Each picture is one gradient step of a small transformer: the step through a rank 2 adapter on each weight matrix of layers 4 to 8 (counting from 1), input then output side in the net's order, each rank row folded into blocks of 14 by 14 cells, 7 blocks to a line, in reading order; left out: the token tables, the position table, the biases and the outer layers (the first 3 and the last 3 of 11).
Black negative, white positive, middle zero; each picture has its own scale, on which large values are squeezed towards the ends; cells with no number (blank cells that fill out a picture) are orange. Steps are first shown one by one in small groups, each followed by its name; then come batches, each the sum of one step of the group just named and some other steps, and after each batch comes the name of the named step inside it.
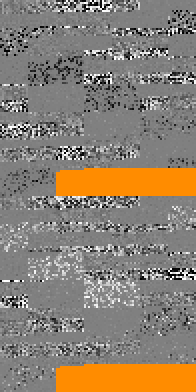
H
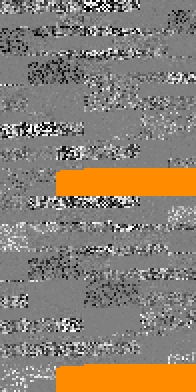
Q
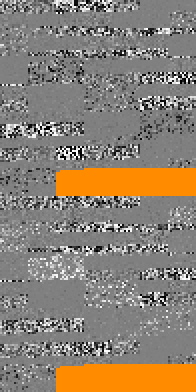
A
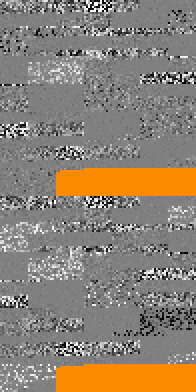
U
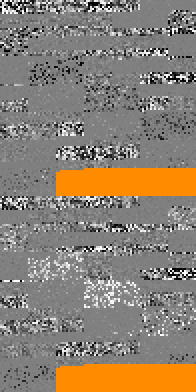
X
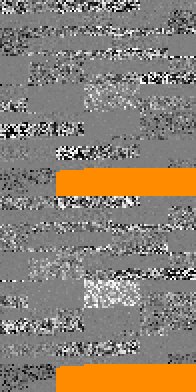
X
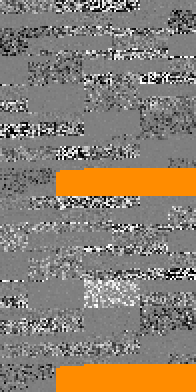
H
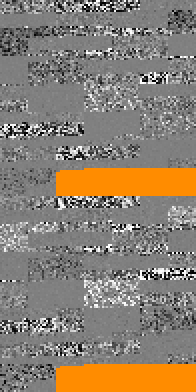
Q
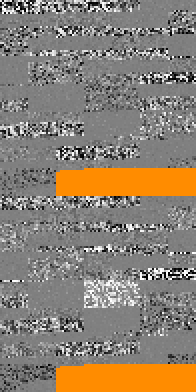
X
